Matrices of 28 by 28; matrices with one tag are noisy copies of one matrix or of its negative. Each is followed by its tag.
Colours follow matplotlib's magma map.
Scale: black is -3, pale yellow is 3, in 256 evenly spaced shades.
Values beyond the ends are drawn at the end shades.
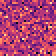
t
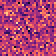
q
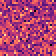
t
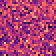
t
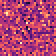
q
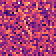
q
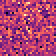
q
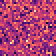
t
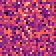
q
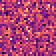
q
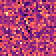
q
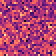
t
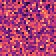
q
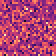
t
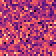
t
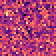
q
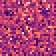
q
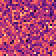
t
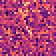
q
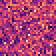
t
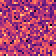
t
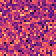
t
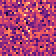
q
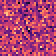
q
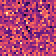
q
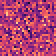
q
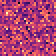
q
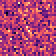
q
